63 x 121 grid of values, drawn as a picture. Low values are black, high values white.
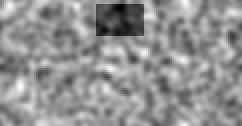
The top middle is the ninth with the lowest average. The texture is blotchy. An odd patch, lower than its surroundings, sits in the top middle.
